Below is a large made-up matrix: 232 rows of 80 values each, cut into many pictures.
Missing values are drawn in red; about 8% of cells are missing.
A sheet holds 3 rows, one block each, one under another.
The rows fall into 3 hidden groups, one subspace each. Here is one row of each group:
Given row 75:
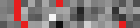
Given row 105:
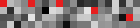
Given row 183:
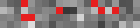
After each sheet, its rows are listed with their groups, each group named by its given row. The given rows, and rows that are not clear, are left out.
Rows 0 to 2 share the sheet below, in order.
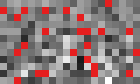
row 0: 183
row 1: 183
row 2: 183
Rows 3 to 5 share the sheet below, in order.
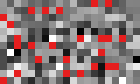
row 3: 75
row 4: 105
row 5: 75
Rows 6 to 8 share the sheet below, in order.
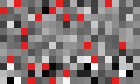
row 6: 105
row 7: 183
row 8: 105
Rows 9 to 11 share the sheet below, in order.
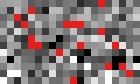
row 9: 105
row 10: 75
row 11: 75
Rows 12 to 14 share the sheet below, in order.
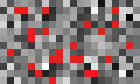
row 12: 105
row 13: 75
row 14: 105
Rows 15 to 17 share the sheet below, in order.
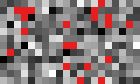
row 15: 105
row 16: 105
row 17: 183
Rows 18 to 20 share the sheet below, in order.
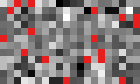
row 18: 183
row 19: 75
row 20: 75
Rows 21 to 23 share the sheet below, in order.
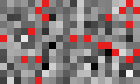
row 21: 75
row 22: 183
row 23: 105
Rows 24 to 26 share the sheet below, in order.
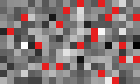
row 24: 75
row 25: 105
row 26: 183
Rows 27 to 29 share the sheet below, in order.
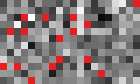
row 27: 75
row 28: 105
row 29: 183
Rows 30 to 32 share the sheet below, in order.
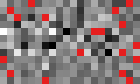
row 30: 75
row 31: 183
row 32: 105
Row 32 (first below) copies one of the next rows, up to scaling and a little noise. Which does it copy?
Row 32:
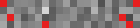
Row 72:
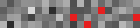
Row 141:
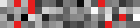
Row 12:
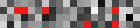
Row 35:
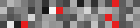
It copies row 12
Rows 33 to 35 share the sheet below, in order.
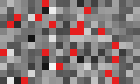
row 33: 105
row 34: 105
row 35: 105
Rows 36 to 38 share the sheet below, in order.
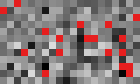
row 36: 105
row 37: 75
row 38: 105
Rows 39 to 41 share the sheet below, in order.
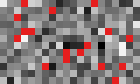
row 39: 183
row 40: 183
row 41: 105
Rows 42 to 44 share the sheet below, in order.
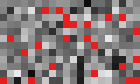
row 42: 105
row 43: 183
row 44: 75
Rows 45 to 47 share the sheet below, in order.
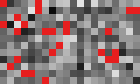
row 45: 105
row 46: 183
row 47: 183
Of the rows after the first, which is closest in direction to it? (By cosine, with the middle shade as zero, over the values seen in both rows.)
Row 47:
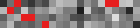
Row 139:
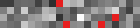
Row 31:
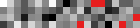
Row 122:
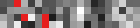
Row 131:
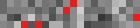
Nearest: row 139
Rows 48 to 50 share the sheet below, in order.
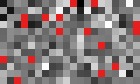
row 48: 183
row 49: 75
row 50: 105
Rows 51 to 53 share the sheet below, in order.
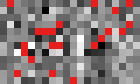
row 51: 105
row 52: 75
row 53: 75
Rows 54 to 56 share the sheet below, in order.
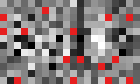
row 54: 75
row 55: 75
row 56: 105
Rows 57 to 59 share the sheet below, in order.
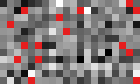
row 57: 183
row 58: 183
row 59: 105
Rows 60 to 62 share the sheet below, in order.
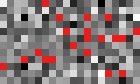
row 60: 105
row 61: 183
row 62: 183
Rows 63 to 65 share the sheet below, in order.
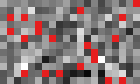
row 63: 105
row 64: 183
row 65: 183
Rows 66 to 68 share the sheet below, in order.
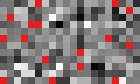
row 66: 75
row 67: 75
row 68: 75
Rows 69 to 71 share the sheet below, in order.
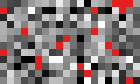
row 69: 105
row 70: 75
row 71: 183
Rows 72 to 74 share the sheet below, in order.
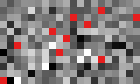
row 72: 105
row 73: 75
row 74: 105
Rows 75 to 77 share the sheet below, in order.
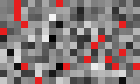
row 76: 105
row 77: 75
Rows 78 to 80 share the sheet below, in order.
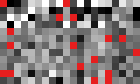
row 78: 105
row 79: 75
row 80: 75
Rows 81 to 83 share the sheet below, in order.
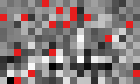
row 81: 75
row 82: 75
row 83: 105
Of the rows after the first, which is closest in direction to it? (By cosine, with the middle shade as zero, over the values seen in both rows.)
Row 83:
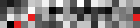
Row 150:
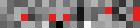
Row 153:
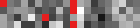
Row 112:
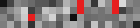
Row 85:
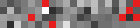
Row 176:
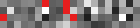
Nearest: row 85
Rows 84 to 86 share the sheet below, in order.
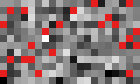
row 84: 183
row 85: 105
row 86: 75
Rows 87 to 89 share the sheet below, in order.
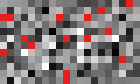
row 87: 105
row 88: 183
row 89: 105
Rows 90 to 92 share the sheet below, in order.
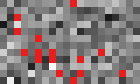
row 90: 75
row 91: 75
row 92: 105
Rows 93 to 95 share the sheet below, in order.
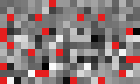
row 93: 105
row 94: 75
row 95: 105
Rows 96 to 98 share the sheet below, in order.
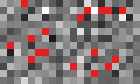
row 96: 105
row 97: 105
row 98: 183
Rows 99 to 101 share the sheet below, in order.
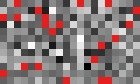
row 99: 105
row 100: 75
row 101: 183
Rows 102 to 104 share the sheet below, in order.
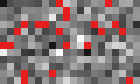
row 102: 183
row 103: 75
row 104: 105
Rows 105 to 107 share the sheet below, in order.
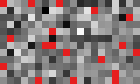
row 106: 105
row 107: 183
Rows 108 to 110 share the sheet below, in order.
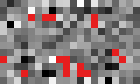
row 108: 105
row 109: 183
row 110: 183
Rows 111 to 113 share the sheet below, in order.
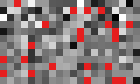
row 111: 183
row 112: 183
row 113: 183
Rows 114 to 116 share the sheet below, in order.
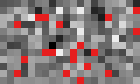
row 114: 75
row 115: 75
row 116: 183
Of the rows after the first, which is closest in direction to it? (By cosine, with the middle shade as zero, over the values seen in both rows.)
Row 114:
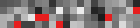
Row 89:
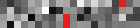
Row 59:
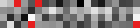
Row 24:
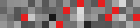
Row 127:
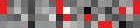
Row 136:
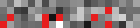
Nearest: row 24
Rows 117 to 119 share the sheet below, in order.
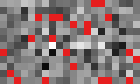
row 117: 183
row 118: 183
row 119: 105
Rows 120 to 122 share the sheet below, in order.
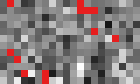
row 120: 183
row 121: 183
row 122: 75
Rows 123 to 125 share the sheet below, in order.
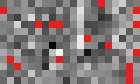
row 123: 75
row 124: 75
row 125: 105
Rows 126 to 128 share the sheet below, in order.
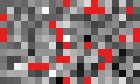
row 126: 105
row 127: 183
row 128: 75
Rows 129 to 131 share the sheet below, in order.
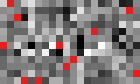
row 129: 183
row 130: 75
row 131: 75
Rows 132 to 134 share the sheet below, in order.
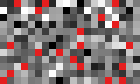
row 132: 183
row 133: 75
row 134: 75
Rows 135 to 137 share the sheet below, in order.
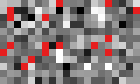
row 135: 75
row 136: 75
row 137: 183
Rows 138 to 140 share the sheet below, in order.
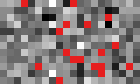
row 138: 183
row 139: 183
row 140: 75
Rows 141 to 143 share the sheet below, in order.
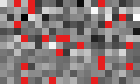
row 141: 105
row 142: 75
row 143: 105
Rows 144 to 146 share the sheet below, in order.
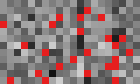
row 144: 75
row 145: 75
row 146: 75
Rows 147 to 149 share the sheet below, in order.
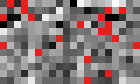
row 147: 75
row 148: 183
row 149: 183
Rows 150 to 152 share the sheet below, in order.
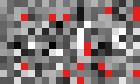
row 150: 75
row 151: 75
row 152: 75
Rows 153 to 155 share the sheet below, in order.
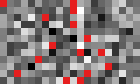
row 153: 75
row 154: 183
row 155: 105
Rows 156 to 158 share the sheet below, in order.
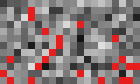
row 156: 105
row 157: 75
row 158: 105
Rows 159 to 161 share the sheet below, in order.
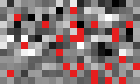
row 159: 75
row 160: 183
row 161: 105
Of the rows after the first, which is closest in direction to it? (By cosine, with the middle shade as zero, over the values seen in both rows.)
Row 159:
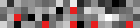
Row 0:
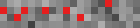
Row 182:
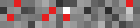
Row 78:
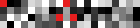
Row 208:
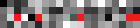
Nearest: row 78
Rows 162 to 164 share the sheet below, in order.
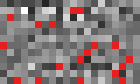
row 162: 183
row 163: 105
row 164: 105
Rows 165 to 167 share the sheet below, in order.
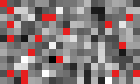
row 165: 75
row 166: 183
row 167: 183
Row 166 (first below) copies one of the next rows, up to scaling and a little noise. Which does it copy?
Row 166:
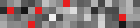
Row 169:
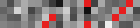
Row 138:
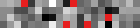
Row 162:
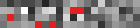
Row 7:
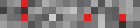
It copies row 7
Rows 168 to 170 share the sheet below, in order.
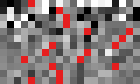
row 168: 105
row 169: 183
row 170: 75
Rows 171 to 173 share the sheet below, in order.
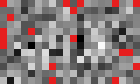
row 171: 183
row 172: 75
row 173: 105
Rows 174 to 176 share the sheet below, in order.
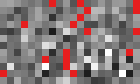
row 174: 75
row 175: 183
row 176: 105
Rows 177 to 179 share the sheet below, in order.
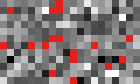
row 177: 105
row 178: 105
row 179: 75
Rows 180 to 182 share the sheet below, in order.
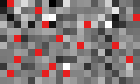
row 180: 183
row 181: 183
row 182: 183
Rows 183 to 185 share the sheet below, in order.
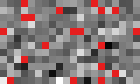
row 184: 75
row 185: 75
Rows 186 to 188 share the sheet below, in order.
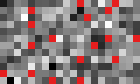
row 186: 183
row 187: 75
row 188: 105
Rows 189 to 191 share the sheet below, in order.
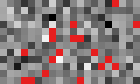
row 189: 183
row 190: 105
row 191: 183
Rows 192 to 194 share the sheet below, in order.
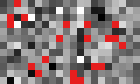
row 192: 75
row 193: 75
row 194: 105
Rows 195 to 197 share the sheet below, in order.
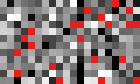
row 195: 75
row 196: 183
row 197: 75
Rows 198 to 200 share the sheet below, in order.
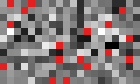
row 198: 75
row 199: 75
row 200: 183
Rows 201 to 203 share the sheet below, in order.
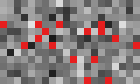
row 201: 183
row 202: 105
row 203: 75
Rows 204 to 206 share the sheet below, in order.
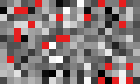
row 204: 183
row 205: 183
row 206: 183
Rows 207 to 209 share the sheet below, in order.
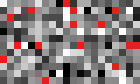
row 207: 183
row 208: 105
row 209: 183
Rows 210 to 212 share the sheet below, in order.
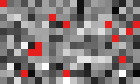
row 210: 75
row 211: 105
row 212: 105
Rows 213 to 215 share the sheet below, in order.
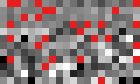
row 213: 105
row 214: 183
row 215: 183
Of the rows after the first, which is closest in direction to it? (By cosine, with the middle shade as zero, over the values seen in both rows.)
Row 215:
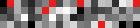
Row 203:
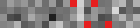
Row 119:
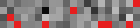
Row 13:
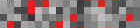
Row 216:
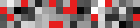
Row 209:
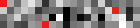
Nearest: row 119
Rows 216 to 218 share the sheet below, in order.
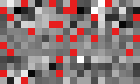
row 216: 75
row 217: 105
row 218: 105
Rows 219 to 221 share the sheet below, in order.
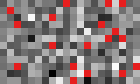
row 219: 75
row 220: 105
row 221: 75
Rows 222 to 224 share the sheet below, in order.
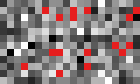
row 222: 105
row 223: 105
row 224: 183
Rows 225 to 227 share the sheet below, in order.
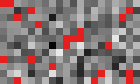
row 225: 75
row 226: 75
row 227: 75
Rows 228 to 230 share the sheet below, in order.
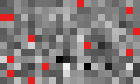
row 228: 183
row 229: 75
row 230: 183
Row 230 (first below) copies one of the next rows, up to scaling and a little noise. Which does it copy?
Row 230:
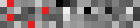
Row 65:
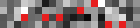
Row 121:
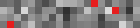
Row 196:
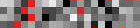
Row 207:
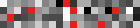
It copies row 207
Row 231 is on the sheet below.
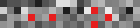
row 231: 183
